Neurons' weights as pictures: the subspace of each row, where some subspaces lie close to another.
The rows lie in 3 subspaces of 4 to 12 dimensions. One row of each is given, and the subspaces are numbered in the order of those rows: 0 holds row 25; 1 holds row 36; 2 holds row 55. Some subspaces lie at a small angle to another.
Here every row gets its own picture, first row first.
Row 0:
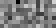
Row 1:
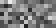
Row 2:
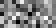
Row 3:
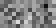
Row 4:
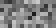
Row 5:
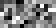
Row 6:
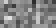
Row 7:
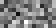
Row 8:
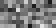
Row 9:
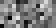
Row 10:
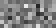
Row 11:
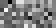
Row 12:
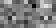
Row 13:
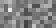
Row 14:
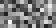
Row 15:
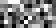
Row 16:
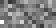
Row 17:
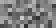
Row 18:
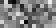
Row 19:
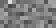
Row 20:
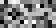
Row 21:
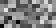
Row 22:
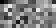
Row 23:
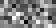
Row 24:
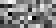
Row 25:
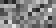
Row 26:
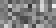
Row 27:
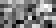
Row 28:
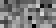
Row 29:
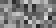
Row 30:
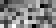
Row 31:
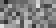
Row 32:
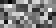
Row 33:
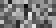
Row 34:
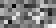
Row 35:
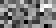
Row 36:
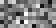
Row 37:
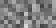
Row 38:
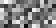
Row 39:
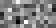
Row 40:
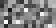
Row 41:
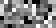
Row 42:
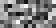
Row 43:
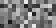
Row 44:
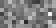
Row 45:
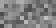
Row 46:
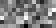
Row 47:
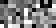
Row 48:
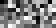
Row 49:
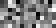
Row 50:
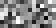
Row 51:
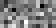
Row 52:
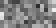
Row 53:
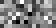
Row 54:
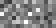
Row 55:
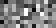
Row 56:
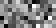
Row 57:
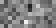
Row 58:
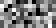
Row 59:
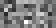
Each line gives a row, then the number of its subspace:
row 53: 1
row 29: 0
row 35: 2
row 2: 1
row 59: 2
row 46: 2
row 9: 2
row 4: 2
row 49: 2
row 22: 2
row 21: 2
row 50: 2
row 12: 2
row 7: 1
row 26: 2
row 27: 2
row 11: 2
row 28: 1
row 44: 2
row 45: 2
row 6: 2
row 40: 2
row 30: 1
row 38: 0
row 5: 2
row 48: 2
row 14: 2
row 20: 1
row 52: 2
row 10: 2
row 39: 2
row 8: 2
